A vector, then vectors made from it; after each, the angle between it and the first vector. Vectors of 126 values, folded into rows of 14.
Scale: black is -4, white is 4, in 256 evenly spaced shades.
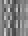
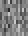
partly opposed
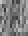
partly aligned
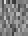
partly aligned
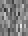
partly aligned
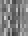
nearly parallel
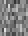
partly aligned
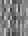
nearly parallel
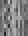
nearly opposite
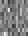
partly aligned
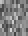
orthogonal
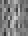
nearly opposite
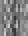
nearly parallel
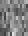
partly opposed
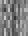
nearly parallel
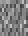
orthogonal
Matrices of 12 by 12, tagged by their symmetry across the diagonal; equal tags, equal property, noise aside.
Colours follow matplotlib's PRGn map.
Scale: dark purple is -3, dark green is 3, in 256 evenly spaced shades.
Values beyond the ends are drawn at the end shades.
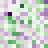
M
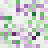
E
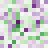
M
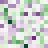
M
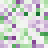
E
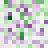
M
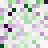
E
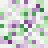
E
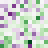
M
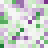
E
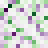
E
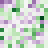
M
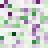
M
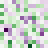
M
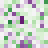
M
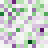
E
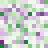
M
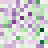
M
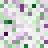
E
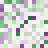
E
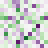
E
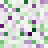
E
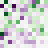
E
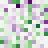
M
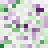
M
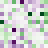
E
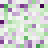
M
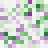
M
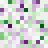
E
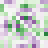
E
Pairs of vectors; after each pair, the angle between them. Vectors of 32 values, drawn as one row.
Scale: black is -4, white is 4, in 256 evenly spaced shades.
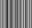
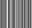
nearly opposite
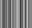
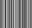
orthogonal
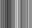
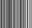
partly aligned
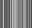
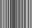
partly opposed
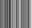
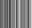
nearly parallel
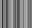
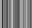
nearly parallel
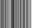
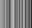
nearly opposite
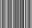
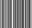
nearly parallel
